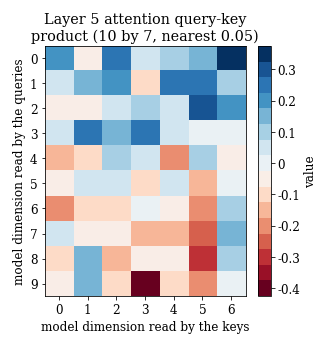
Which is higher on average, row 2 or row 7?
row 2
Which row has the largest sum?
0
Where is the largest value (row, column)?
0 6
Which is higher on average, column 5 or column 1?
column 1
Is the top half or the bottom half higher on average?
top
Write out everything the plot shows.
Title: Layer 5 attention query-key product (10 by 7, nearest 0.05)
x-axis: model dimension read by the keys, ticks 0 1 2 3 4 5 6
y-axis: model dimension read by the queries, ticks 0 1 2 3 4 5 6 7 8 9 (0 at the top)
Colour bar: value, ticks -0.4 -0.3 -0.2 -0.1 0 0.1 0.2 0.3
Values, 10 rows of 7:
0.2 -0.05 0.25 0.05 0.1 0.15 0.35
0.05 0.15 0.2 -0.1 0.25 0.25 0.1
-0.05 -0.05 0.05 0.1 0.05 0.3 0.2
0.05 0.25 0.15 0.25 0.05 0 0
-0.15 -0.1 0.1 0.05 -0.2 0.1 -0.05
-0.05 0.05 0.05 -0.1 0.05 -0.15 0
-0.2 -0.1 -0.1 0 -0.05 -0.2 0.1
0.05 -0.05 -0.05 -0.15 -0.15 -0.25 0.15
-0.1 0.15 -0.15 -0.05 -0.05 -0.3 0.1
-0.05 0.15 -0.1 -0.4 -0.1 -0.2 0
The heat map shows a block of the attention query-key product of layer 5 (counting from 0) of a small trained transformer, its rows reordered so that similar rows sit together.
